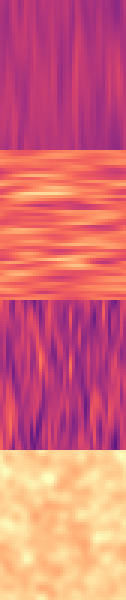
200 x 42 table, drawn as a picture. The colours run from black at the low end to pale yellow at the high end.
It is made of 4 by 1 panels. Panel 1,1: middling, streaked downward, faint in contrast. Panel 2,1: high, streaked across. Panel 3,1: middling, streaked downward. Panel 4,1: very high, blotchy, faint in contrast.
